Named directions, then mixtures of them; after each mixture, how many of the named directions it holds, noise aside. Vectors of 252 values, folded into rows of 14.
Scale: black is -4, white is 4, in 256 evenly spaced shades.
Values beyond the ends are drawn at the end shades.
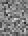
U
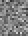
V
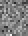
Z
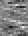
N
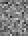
two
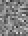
one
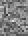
three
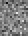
three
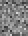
three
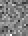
one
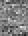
three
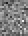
two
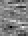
one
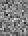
one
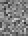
one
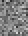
one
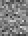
three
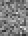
three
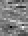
one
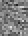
three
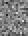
two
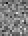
three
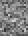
two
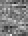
two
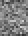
three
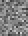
one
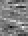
one
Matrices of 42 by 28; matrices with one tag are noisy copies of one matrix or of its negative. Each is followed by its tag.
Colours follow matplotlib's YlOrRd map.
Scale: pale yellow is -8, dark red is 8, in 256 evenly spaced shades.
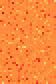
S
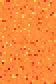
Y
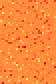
S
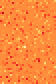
S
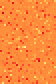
S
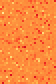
S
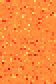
Y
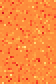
S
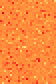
S
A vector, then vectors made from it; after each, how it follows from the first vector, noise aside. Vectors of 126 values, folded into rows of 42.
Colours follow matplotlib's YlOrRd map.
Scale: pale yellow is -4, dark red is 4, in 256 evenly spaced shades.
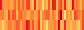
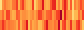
sign-scrambled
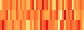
negated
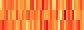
negated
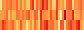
negated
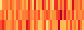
sign-scrambled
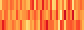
negated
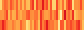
negated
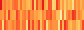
sign-scrambled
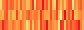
negated
